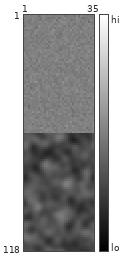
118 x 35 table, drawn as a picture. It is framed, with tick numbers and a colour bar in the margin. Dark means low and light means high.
The table splits into 2 rows of 1 panel. Panel 1,1: middling, fine-grained, faint in contrast. Panel 2,1: low, blotchy.
